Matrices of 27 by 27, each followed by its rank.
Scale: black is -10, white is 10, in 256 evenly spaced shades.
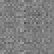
five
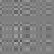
one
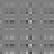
one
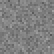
full rank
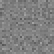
five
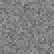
full rank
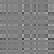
one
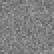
full rank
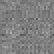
five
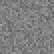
full rank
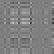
one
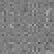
five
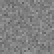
full rank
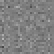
five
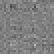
five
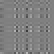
one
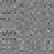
five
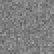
full rank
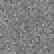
full rank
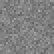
full rank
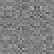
five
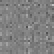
five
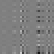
one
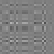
one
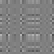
one
